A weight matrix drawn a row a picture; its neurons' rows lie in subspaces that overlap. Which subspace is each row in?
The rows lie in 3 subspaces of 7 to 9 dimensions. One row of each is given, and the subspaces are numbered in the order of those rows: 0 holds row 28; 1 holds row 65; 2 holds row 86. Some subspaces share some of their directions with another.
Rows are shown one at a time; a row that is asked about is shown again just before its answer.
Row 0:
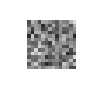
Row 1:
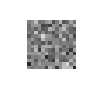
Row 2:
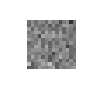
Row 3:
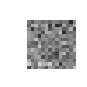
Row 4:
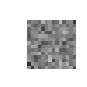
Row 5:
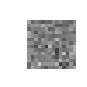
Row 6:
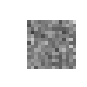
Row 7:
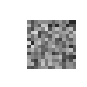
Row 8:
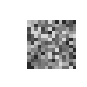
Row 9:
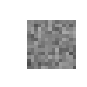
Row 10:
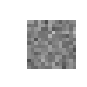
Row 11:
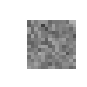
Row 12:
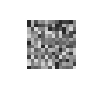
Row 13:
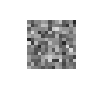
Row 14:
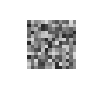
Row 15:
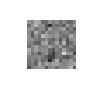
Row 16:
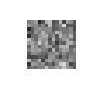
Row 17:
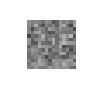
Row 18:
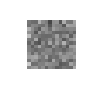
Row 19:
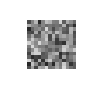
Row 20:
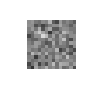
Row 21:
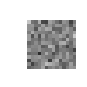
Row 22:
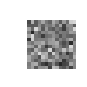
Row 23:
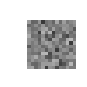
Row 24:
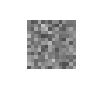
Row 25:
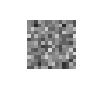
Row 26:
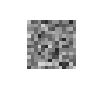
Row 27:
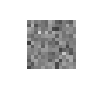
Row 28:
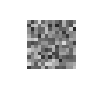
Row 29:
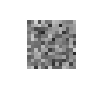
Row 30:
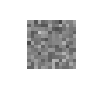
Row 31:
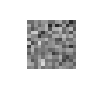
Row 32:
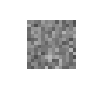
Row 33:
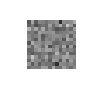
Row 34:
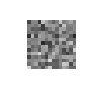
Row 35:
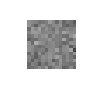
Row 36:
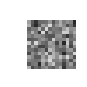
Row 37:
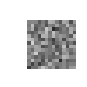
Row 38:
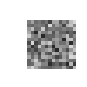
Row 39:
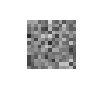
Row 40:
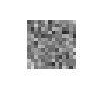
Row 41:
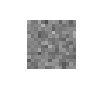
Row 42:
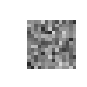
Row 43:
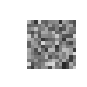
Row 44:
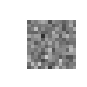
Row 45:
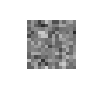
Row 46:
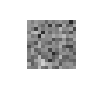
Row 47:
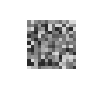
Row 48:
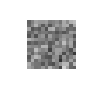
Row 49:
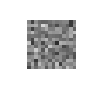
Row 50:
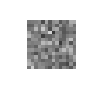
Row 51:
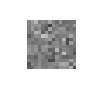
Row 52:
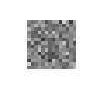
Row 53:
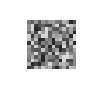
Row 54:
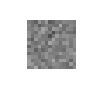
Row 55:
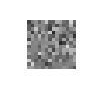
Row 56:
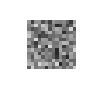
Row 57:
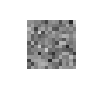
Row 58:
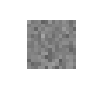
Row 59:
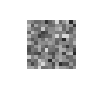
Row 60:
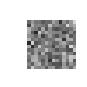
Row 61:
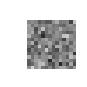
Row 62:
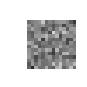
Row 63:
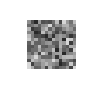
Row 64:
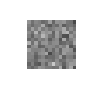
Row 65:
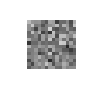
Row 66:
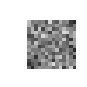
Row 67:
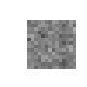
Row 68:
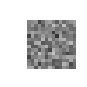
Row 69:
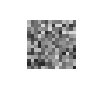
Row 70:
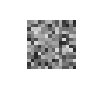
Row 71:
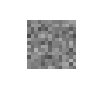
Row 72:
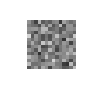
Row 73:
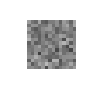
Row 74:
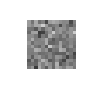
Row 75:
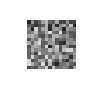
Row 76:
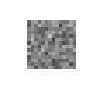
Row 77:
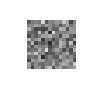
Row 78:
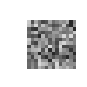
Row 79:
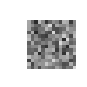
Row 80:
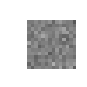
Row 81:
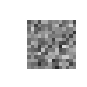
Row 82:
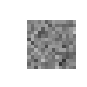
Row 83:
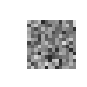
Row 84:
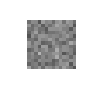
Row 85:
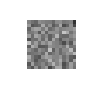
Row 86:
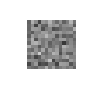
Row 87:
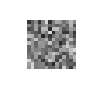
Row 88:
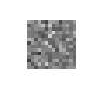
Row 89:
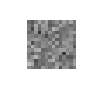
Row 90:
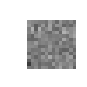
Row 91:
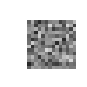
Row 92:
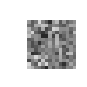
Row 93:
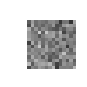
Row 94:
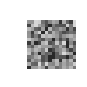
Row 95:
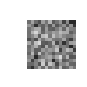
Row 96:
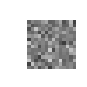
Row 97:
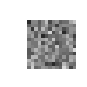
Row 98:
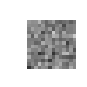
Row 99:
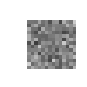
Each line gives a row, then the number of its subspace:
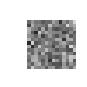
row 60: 0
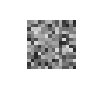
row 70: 1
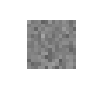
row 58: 1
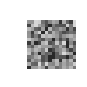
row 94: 1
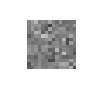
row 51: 1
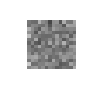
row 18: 2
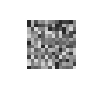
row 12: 0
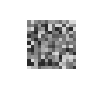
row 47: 0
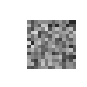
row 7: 0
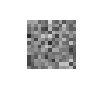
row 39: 2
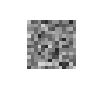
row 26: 0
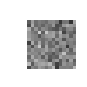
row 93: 0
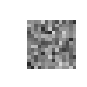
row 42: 1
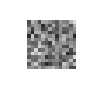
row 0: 2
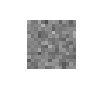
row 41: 2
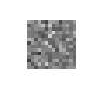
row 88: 2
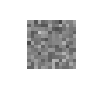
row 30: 2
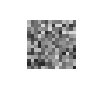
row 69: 0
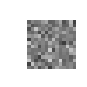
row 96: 1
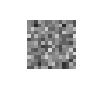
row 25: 2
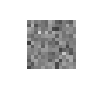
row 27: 0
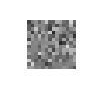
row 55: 1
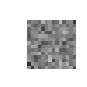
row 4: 1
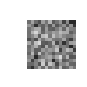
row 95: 0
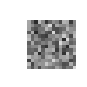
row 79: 1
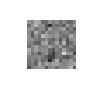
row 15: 1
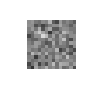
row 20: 2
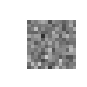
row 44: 1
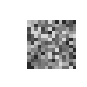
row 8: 1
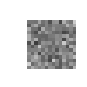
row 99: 2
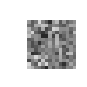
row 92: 2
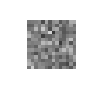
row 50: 1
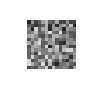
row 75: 0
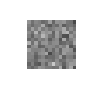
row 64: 1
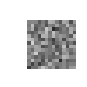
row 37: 2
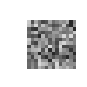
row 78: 2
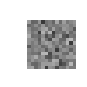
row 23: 1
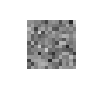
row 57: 0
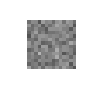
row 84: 0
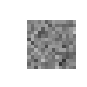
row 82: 2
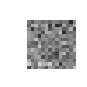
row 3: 0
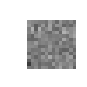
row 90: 0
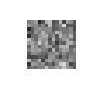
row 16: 2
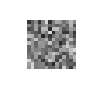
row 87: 2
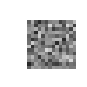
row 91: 0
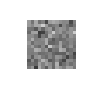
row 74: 2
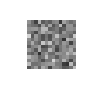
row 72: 2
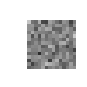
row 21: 1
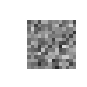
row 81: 2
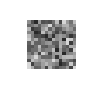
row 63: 1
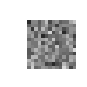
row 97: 0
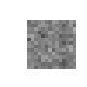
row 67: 2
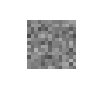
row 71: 0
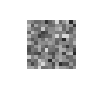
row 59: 0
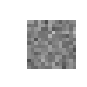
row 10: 2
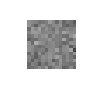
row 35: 1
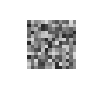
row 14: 0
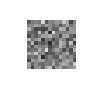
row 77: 1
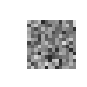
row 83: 1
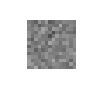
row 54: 2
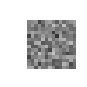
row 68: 1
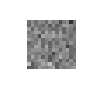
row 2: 0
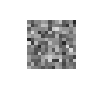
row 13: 2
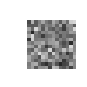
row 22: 2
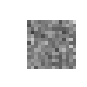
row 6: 2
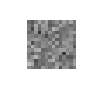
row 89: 0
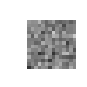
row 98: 1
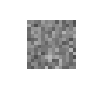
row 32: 1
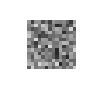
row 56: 0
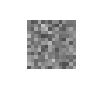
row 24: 0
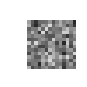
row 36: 1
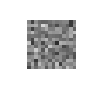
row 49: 0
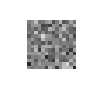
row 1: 1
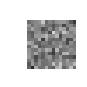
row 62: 1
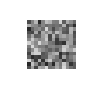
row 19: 2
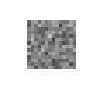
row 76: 2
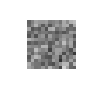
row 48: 0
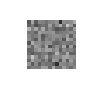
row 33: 0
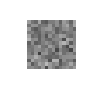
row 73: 1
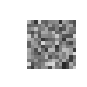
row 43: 0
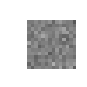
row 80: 1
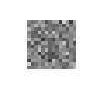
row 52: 1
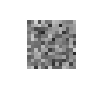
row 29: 2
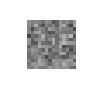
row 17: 2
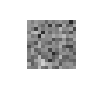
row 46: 0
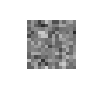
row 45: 2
